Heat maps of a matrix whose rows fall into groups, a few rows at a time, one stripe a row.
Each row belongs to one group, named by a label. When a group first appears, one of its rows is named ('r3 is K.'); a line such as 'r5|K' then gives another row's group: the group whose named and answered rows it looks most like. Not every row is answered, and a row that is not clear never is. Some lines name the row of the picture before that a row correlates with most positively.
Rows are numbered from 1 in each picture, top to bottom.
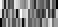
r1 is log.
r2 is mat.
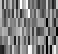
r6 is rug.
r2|log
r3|log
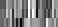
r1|rug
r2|rug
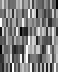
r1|log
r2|rug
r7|mat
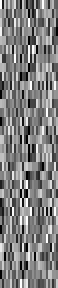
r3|log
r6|rug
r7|log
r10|rug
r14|mat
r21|mat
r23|mat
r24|rug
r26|mat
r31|mat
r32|mat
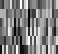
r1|mat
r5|log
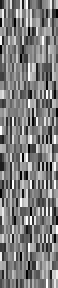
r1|mat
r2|log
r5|log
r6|mat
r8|rug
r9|rug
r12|rug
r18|mat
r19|rug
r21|rug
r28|rug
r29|log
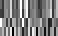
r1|mat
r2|mat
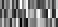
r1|mat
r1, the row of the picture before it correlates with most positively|1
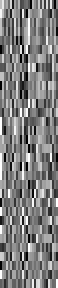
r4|log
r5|log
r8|rug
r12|rug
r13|mat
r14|log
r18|log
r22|log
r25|mat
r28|rug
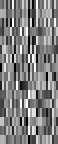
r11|rug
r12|mat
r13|rug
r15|rug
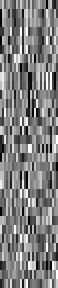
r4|mat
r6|mat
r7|log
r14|mat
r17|rug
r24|mat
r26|log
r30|rug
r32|mat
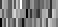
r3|mat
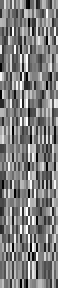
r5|log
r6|log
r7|mat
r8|mat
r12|mat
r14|mat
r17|rug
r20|rug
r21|rug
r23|rug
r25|rug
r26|mat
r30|rug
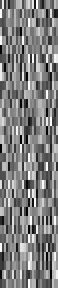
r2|log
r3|rug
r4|log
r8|log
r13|log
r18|rug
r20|rug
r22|rug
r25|rug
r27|rug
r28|mat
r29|rug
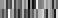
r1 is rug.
